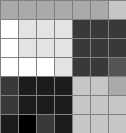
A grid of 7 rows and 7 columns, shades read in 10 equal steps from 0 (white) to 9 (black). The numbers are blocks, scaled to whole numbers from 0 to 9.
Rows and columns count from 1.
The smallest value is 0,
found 5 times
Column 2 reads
3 1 1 0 8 8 9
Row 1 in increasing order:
2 3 3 3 3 3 3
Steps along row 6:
up same same down same same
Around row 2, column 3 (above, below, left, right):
3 1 1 1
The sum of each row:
20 24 24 21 38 37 38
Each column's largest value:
8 9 8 8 7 7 7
